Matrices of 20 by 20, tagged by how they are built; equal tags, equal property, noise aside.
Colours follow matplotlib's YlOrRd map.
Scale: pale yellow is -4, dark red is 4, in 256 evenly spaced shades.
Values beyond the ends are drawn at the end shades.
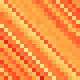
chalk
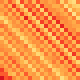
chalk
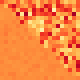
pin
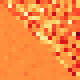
pin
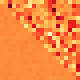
pin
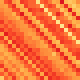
chalk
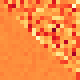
pin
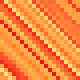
chalk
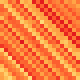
chalk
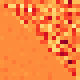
pin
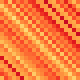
chalk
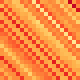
chalk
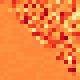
pin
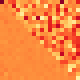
pin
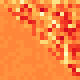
pin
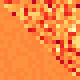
pin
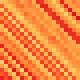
chalk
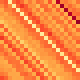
chalk
